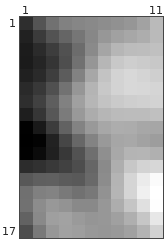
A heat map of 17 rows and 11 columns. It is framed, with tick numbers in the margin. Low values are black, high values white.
Ninth with the highest average: bottom right. Lone odd cells: none. Slope: up to the right. Ninth with the lowest average: middle left.
